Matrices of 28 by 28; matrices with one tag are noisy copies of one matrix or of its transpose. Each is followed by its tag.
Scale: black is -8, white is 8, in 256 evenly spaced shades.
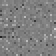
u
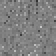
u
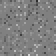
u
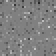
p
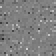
p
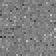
u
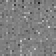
p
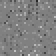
u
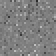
u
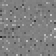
u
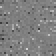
p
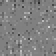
p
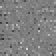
p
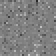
u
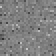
p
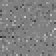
u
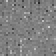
p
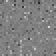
p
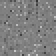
u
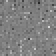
p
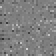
p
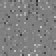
u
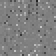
u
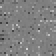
p
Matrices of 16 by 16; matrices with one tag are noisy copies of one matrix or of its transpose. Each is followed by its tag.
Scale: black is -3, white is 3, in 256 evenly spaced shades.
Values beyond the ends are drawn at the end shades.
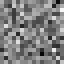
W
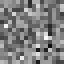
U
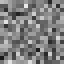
W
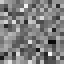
W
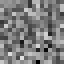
U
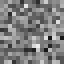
U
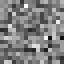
U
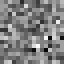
U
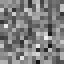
U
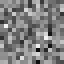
U
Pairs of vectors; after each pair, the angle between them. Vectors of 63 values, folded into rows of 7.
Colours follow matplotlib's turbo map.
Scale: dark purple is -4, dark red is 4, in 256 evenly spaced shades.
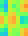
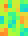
nearly opposite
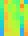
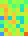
partly aligned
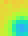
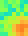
nearly opposite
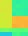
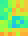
nearly opposite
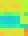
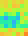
nearly parallel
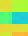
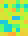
orthogonal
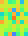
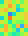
orthogonal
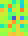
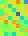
orthogonal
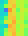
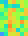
partly aligned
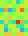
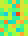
partly aligned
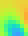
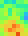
nearly opposite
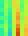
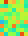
orthogonal
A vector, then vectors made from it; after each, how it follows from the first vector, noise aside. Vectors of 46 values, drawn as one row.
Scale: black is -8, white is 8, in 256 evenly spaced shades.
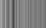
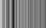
scaled up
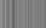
shrunk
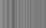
shrunk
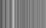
negated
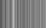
negated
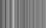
negated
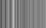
negated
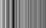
scaled up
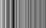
scaled up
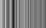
scaled up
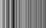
scaled up
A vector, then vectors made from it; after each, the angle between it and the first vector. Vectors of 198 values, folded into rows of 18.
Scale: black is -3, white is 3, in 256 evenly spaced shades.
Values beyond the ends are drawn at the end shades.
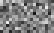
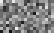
nearly parallel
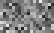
orthogonal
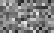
orthogonal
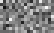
partly aligned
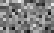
partly aligned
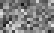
partly opposed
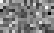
partly aligned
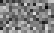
nearly opposite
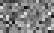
partly opposed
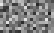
nearly parallel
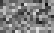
partly opposed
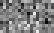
partly opposed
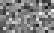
orthogonal
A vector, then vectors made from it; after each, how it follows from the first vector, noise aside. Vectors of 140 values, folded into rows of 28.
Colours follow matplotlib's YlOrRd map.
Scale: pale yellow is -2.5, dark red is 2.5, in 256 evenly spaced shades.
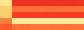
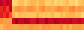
negated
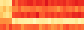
copied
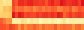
copied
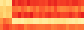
copied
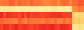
reversed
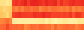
copied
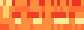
partly zeroed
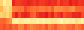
copied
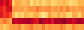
negated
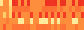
partly zeroed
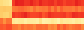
copied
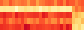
reversed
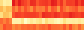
copied
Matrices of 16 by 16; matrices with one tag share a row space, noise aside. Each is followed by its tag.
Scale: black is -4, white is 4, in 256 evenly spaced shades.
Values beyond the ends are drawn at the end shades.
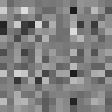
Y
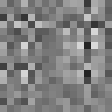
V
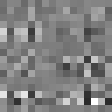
V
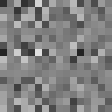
Y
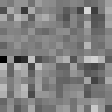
V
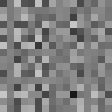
Y
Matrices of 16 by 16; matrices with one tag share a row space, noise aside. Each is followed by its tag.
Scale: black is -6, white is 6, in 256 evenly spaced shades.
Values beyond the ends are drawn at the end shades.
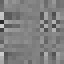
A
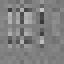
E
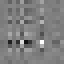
E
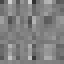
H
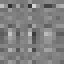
H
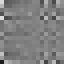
A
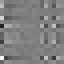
A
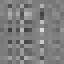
E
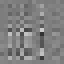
E
